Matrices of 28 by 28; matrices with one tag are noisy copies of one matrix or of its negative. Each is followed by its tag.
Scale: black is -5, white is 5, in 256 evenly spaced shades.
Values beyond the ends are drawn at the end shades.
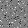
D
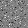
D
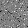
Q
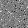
Q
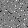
Q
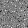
Q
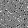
Q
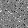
Q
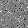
Q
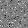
D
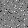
Q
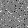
Q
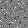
D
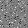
D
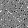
Q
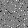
Q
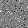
Q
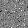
Q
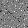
Q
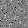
D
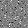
D
